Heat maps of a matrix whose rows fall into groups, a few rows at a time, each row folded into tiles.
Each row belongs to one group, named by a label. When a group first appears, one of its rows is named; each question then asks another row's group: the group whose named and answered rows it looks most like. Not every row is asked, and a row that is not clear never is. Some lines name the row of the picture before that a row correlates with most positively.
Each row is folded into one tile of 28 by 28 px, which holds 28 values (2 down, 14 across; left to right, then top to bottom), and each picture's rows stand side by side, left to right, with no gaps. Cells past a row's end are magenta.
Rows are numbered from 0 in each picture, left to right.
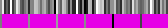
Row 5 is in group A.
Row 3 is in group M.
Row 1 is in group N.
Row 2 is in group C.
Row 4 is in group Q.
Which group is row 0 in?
Q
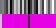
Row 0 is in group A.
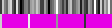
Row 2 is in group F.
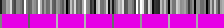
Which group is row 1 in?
A
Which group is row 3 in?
F
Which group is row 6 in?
N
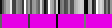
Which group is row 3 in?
M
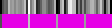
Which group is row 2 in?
M
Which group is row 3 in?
N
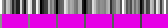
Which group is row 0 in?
C
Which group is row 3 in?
N
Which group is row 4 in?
A
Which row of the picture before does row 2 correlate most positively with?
0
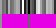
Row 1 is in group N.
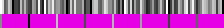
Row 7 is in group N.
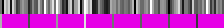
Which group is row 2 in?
F
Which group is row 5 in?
A
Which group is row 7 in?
A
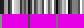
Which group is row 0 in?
M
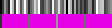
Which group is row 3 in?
M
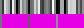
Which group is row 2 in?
M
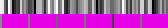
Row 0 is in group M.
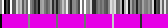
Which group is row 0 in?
Q
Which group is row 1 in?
F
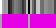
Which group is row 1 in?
N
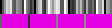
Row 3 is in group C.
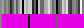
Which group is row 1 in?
Q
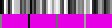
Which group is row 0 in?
M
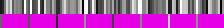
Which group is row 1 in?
Q
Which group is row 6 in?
M
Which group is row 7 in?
F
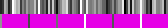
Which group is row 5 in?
F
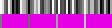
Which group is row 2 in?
Q
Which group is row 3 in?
C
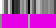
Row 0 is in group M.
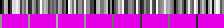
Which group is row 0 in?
M
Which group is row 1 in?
M
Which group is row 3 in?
F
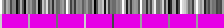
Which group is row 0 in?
C
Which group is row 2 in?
A
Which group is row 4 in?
A
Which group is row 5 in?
F
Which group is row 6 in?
M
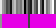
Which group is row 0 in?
F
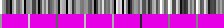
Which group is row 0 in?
F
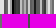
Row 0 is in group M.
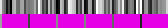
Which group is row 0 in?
F
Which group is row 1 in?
A
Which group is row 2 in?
M
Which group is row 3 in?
M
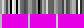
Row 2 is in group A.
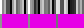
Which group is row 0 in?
F
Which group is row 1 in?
F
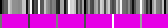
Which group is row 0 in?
N
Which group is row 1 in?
Q
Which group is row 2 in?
M
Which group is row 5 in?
F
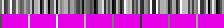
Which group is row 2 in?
N
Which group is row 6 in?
M
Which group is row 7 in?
Q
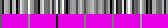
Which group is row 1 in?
F
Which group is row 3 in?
N
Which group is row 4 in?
Q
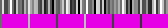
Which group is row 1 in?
C
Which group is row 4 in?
A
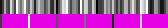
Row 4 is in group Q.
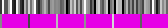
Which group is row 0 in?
Q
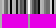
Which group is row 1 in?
F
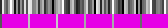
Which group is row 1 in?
C
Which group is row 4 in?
F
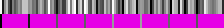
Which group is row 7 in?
N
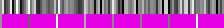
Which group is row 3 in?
C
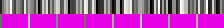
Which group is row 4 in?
M
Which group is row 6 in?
M
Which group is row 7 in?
Q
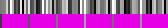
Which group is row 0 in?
A
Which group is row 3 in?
F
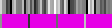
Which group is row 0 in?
F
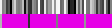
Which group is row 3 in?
C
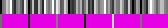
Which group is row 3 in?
Q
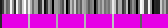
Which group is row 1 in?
C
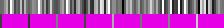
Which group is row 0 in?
A
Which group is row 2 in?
A
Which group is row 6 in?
Q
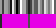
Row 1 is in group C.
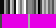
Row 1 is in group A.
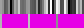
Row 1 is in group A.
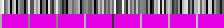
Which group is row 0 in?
C
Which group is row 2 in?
F
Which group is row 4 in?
Q
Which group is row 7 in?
C
